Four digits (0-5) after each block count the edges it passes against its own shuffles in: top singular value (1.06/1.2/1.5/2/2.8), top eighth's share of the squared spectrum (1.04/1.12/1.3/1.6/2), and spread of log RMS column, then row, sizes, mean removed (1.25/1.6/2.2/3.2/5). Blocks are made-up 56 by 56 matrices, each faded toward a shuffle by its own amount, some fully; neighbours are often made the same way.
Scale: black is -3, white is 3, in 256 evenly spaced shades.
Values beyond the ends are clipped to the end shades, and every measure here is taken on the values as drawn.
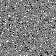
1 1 0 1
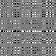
5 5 3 4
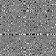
4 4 1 2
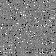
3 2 0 1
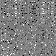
3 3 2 1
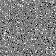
3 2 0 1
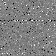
3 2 0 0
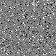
2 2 0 0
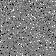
1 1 0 0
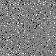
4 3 1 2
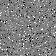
0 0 0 0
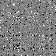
3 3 1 1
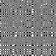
5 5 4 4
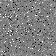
2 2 0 0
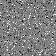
0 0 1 0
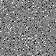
3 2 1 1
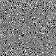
4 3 2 2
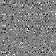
4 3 2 2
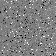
0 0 0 0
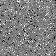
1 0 0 0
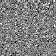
3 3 1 1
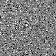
3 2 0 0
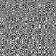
4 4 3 3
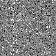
1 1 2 0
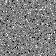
1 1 0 0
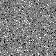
1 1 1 0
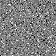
2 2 0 0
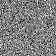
0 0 0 0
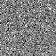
3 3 2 0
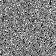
1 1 0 0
